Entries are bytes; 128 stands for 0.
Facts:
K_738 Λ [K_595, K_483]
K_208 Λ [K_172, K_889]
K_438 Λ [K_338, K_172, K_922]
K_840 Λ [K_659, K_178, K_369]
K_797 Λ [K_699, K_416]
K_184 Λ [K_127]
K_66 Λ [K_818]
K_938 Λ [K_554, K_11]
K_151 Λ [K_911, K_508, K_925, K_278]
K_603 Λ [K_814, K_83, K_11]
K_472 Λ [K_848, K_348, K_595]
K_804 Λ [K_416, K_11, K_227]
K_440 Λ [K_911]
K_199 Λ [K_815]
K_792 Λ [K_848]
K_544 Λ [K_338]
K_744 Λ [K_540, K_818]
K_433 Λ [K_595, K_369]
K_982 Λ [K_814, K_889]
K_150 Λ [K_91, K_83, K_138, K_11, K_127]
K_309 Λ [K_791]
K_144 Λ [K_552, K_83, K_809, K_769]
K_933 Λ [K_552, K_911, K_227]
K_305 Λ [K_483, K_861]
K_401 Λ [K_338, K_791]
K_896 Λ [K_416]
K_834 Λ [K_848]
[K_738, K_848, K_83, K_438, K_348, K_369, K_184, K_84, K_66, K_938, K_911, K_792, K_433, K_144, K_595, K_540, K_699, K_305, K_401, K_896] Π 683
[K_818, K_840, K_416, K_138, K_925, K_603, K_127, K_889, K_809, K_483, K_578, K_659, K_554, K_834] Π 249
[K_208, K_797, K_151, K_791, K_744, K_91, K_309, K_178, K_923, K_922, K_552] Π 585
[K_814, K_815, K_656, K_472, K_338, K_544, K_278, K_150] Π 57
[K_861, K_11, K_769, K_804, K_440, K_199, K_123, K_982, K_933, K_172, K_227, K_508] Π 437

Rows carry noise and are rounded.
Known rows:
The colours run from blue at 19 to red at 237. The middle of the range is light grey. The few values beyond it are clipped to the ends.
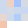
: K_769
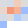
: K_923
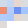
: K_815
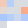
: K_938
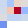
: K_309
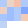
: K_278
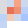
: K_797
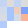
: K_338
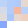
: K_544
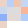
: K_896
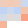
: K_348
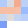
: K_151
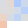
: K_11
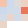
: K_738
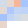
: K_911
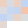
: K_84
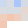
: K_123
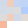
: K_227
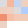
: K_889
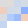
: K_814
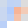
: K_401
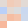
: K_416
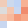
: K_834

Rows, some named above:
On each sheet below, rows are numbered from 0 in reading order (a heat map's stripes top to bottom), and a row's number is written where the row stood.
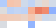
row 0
K_925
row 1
K_208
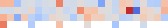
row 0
K_861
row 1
K_656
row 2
K_305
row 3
K_982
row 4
K_791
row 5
K_603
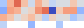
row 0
K_178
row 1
K_922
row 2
K_923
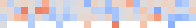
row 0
K_792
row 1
K_797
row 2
K_656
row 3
K_508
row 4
K_699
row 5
K_818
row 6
K_150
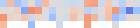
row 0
K_172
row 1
K_744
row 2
K_438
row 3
K_483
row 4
K_815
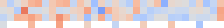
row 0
K_792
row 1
K_483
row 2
K_483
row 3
K_66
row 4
K_603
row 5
K_911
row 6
K_83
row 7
K_472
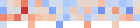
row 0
K_840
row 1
K_172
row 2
K_544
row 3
K_540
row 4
K_199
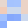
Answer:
K_150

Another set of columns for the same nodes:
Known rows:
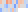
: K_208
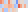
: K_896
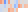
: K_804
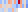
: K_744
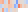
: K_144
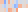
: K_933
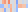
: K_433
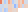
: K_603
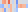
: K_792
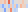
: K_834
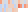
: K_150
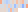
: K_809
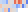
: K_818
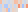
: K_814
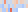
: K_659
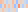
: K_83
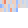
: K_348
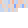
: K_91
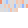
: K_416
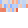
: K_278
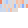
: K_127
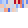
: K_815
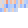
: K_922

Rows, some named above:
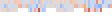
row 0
K_656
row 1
K_861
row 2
K_656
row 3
K_508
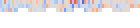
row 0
K_178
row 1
K_84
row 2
K_540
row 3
K_982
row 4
K_656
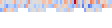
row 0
K_172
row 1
K_889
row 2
K_744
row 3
K_544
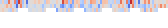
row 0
K_66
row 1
K_923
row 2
K_309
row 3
K_208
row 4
K_66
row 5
K_472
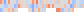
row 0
K_982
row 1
K_472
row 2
K_911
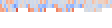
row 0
K_151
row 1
K_925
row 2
K_925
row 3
K_578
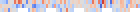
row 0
K_818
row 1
K_338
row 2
K_840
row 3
K_66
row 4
K_797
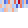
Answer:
K_199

